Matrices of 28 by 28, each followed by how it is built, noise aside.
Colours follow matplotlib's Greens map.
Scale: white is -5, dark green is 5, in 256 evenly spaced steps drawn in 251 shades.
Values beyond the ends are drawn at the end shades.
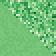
upper triangular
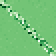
banded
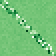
banded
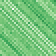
Toeplitz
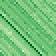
Toeplitz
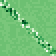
banded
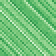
Toeplitz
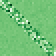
banded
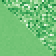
upper triangular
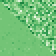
upper triangular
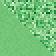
upper triangular
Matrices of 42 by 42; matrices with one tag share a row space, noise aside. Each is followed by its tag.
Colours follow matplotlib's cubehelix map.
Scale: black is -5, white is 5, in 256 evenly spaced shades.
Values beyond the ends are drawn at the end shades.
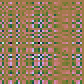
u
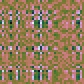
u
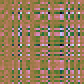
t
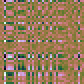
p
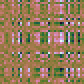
t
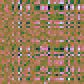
t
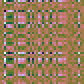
p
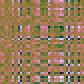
t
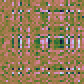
t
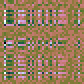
p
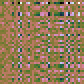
t
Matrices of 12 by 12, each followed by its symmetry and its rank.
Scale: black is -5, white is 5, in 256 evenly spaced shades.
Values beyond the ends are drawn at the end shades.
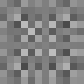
symmetric, rank two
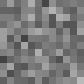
neither, full rank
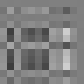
neither, rank one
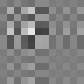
symmetric, rank one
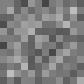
symmetric, full rank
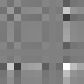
symmetric, rank one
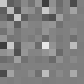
symmetric, rank two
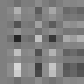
neither, rank one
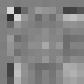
symmetric, rank two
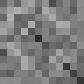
symmetric, full rank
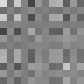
symmetric, rank two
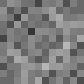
symmetric, full rank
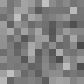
neither, full rank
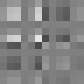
symmetric, rank one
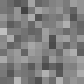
neither, full rank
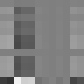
neither, rank one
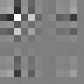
symmetric, rank one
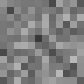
symmetric, full rank
